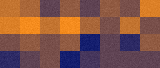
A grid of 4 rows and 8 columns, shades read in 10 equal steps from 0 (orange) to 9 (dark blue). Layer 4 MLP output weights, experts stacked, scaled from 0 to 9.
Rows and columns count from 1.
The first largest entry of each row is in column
3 6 5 4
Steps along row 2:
down up down up up down up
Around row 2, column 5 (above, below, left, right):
6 9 0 5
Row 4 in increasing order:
5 6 6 6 6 7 8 9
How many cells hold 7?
1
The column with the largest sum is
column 5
